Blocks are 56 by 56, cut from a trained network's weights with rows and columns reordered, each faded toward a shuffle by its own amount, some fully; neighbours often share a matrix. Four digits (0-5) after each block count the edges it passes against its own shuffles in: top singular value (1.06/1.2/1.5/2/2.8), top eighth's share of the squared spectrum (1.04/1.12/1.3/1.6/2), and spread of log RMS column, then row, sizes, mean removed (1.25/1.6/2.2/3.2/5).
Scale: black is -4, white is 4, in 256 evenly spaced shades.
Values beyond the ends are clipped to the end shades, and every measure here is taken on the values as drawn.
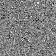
1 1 0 0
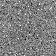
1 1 0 0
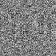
3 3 0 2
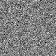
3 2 0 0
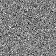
2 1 0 0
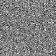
3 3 0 2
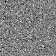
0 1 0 0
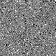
2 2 0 0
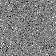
0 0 0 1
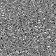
2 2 0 1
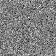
2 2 0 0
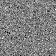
0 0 0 0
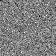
1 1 0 0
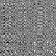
4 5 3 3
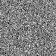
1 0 0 0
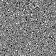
1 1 0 0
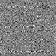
3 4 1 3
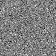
1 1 0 0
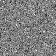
1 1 0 0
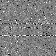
4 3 0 2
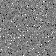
1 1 0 0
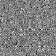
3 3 0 2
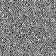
1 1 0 0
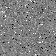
1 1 0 0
